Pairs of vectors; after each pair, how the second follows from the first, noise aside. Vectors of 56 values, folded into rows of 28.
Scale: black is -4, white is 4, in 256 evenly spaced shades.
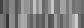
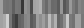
wrapped around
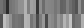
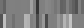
partly zeroed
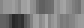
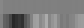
partly zeroed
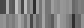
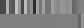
partly zeroed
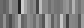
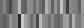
wrapped around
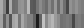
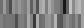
wrapped around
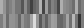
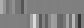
partly zeroed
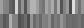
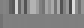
partly zeroed
